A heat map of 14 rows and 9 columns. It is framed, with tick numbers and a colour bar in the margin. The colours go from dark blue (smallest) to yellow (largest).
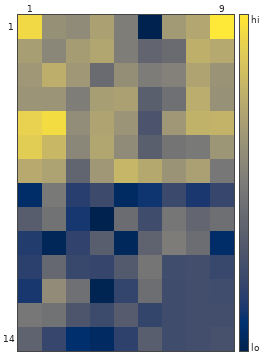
Seam: horizontal, 50% of the way down, the top part higher. Calmest part: bottom right. Odd patch: calmer, in the bottom right.
